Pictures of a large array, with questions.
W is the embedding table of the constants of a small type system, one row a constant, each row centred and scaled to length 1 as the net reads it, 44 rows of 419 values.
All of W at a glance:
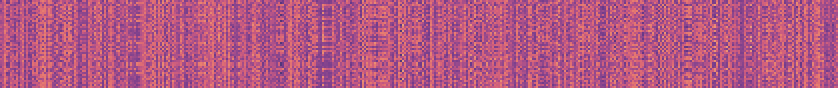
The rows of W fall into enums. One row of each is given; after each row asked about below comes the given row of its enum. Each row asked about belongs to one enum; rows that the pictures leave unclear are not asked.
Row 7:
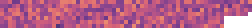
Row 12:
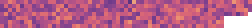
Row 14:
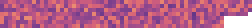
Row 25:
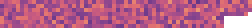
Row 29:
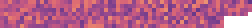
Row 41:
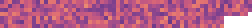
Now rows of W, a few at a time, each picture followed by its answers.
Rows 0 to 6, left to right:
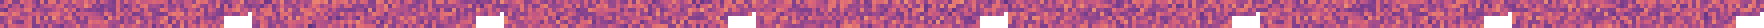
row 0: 41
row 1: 7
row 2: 25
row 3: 29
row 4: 14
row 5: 41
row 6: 14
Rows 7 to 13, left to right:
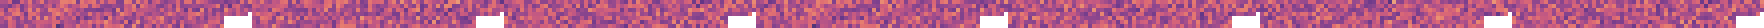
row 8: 29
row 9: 25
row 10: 7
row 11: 14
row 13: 25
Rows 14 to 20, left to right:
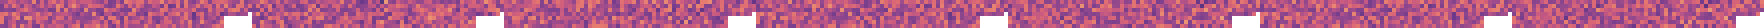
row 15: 12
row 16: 29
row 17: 14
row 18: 25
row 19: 14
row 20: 25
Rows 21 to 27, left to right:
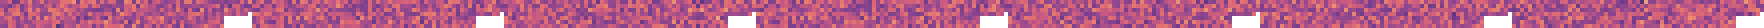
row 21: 7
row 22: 41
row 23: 25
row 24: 41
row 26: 14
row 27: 12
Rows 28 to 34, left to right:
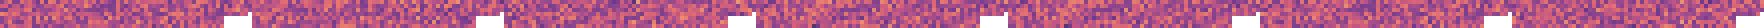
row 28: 41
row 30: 12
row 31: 7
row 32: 7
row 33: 41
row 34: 25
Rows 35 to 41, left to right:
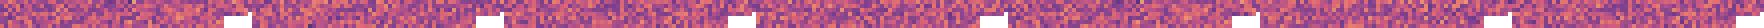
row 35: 12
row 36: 7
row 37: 41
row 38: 14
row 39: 12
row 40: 29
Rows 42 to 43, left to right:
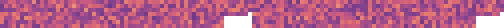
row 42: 14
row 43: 41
